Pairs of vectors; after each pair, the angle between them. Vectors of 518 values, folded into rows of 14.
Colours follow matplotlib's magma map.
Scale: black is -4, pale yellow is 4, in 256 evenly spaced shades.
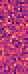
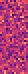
partly opposed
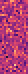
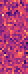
partly aligned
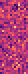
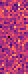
nearly parallel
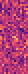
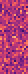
nearly parallel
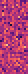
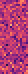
partly opposed
